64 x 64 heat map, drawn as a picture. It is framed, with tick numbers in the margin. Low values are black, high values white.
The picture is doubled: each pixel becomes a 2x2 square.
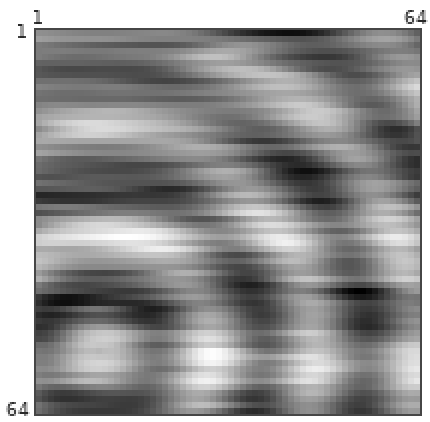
Rings: centred on the bottom left. Stripes: horizontal, repeating 3 times. Slope: none. Mirror symmetry: none. Average level on the scale: 50%.
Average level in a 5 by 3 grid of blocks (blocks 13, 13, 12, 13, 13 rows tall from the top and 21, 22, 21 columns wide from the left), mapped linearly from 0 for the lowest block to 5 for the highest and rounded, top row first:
1 3 2 / 4 2 2 / 5 5 4 / 0 2 2 / 3 5 5
